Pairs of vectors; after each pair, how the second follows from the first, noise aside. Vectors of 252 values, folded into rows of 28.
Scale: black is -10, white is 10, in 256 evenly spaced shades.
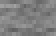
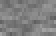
wrapped around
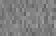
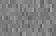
wrapped around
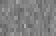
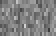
scaled up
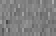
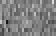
scaled up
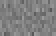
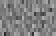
scaled up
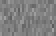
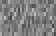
scaled up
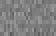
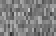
scaled up
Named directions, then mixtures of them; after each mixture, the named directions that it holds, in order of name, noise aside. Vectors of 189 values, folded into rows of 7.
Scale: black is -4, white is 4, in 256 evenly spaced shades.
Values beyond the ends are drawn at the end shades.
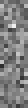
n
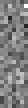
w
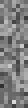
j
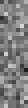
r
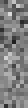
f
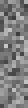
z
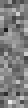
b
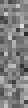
r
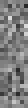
b, j, w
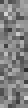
r, z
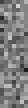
f, r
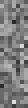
j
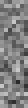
b, j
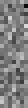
w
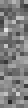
b, z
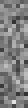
b, j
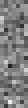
b, r, z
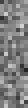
r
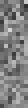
z
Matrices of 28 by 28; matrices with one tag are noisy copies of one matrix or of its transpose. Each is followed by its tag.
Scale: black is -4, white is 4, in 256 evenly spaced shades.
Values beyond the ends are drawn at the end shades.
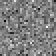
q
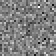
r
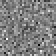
r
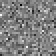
q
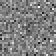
r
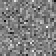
q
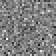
r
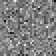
q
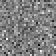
r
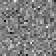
q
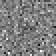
r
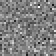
r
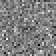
r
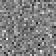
r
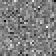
q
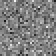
q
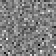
r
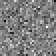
q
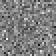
r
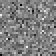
q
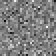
q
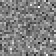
r
